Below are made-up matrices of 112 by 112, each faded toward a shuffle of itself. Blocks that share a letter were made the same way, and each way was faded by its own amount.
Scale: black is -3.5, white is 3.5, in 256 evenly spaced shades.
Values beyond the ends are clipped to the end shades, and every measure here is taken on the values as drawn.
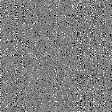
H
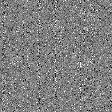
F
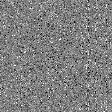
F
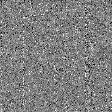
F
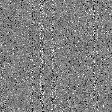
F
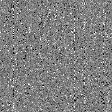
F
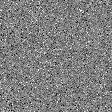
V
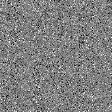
F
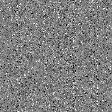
F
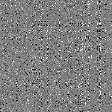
H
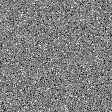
V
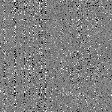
H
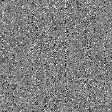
F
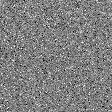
V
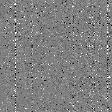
H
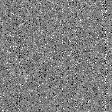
F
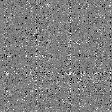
H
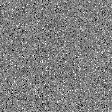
F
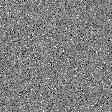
V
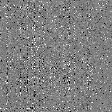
H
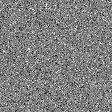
V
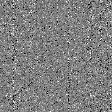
F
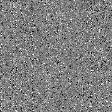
F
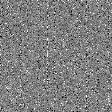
F
